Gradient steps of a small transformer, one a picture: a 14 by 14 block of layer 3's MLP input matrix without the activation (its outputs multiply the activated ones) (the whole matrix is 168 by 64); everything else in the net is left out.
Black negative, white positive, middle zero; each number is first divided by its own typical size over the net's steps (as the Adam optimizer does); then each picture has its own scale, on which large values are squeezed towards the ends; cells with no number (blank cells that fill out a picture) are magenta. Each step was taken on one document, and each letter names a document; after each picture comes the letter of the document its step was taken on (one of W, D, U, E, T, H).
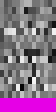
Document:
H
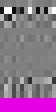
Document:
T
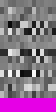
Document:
H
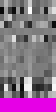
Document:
T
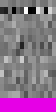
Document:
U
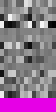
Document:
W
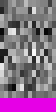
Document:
H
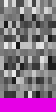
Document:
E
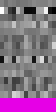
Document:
U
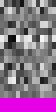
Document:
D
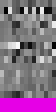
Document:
U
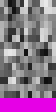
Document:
D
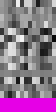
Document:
D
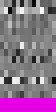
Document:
U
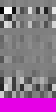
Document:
T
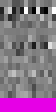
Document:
U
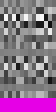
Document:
E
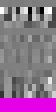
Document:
T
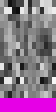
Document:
D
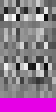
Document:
E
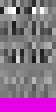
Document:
U
